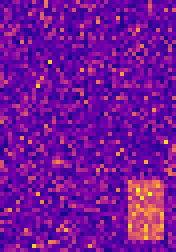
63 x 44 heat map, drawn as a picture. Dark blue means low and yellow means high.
Most values sit low, with a long tail of high ones. No row or column stands out. An odd patch, higher than its surroundings, sits in the bottom right. There are no regular stripes. The bottom right is the ninth with the highest average.
